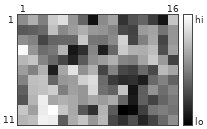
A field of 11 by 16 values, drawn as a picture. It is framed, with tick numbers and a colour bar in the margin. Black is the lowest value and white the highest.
On average the colour sits 50% of the way up the scale. Neither half mirrors the other. There are no regular stripes. The bottom right is the smoothest part. The bottom left is the ninth with the highest average.
